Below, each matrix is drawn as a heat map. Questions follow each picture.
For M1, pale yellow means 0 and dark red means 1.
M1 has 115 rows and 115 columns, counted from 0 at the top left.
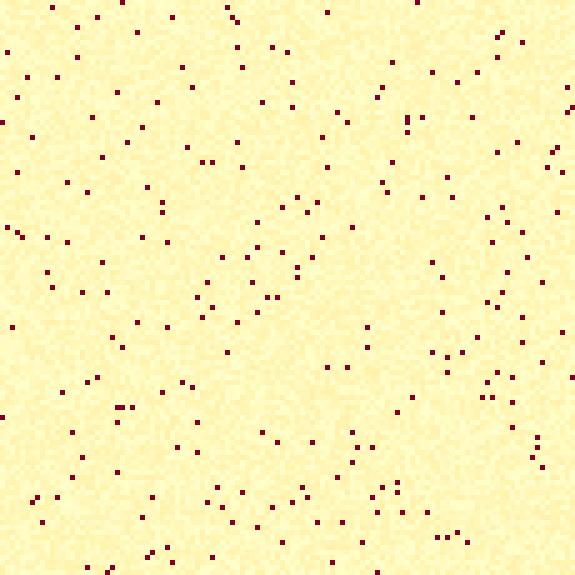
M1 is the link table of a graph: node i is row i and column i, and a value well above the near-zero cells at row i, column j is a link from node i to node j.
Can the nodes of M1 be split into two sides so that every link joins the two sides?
yes
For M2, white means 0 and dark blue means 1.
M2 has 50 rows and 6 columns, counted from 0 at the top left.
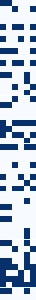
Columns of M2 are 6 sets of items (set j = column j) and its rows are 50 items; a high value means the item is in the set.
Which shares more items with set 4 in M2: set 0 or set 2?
set 0
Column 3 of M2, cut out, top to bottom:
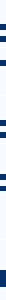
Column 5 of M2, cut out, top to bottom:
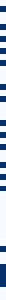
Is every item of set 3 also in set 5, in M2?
yes
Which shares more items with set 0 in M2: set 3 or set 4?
set 3
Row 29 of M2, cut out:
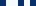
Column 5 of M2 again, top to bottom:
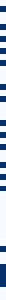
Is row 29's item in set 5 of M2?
yes
